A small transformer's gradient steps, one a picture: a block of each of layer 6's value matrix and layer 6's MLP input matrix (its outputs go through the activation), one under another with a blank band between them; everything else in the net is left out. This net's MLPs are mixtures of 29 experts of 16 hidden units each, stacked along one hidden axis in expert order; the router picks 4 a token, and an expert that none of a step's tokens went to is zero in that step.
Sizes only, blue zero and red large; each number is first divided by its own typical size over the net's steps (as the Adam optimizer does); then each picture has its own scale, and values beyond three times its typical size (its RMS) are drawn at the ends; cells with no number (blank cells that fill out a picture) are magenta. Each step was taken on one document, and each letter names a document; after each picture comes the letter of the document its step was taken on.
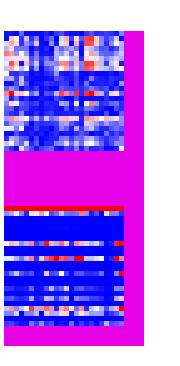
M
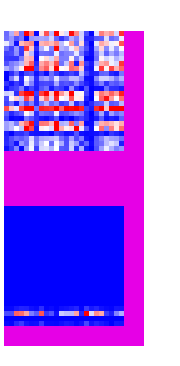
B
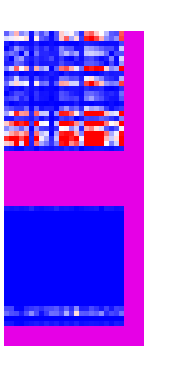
M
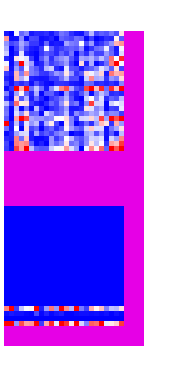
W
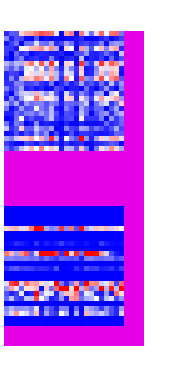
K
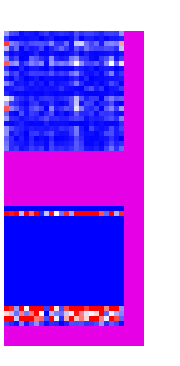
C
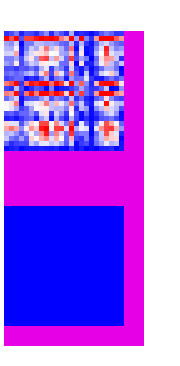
B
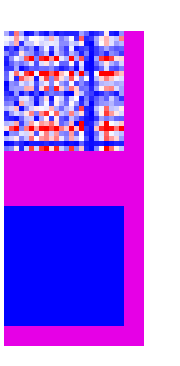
B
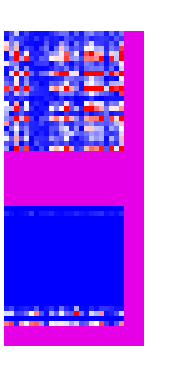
W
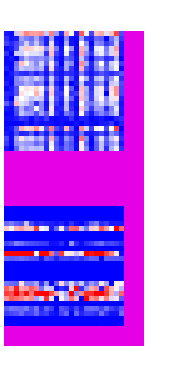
K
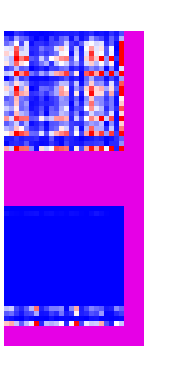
W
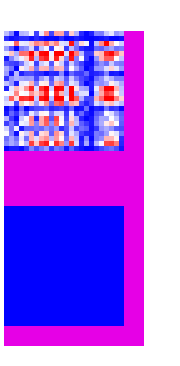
B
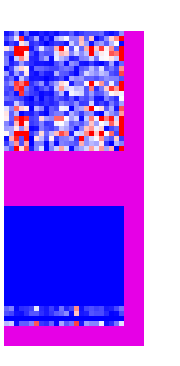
W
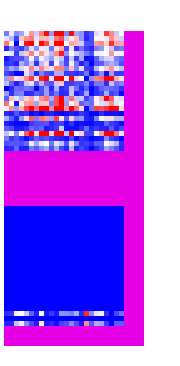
B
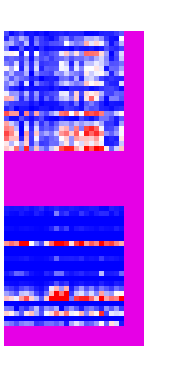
M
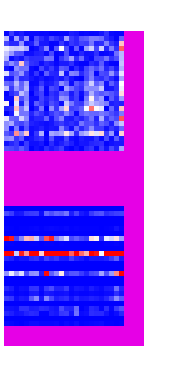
W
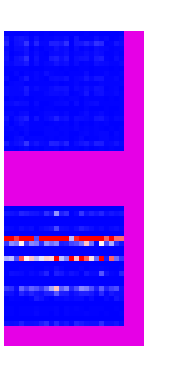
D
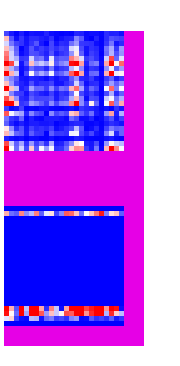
C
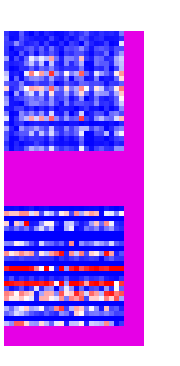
K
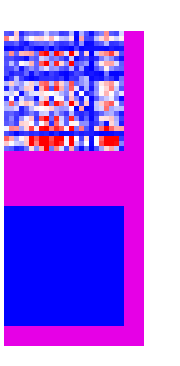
B
